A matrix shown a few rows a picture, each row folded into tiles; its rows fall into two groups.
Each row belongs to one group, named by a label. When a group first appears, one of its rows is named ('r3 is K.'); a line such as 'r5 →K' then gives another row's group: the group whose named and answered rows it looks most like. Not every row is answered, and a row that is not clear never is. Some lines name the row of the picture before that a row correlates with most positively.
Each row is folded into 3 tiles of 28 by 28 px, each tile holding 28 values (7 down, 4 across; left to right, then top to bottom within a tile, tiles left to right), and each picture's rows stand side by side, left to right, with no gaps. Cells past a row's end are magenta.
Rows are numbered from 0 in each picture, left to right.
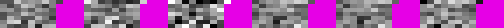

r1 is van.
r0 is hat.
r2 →van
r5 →hat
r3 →hat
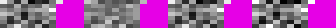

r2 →van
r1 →van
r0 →van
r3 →van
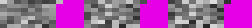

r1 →hat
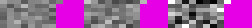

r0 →hat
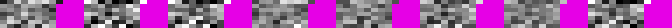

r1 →van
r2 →van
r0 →hat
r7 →van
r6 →van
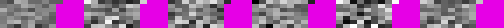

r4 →van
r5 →van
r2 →hat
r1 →van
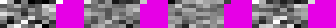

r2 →hat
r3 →van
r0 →van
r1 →van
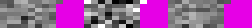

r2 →hat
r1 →van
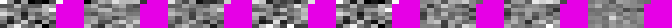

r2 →van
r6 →hat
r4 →van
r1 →hat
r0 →van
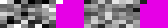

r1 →hat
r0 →van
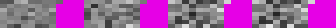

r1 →hat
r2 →van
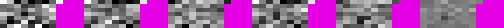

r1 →van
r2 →hat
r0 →van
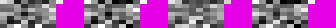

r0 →van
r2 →van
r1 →van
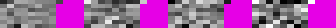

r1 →van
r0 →hat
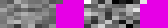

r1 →van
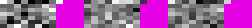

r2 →van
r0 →van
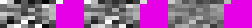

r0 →van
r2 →van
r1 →van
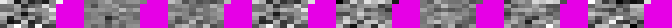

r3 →van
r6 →hat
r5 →hat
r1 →hat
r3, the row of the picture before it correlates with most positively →0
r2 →van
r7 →van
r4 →hat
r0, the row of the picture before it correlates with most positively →0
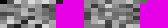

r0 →hat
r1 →hat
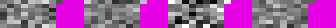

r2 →van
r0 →hat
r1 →van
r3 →hat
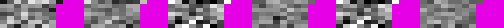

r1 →van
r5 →hat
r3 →hat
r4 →van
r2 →van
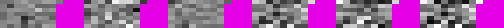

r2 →hat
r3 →van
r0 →hat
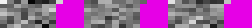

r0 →van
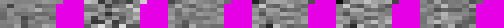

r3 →hat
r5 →hat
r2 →hat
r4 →hat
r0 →hat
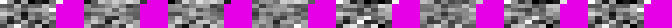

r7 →van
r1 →hat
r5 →van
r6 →van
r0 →van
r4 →van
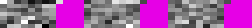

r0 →van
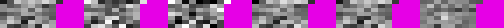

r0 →hat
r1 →van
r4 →hat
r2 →van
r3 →hat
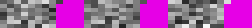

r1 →hat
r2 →van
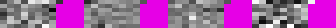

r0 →hat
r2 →hat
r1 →hat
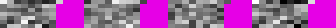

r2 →hat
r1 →hat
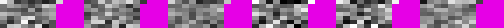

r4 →van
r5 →hat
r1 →hat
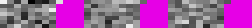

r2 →hat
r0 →van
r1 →hat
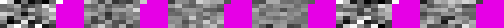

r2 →hat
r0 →van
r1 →van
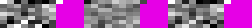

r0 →van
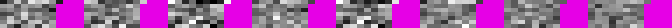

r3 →hat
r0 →hat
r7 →hat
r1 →van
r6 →hat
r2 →van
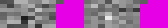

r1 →hat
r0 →hat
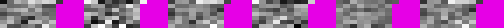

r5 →hat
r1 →van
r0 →hat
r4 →hat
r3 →van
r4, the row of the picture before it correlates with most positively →1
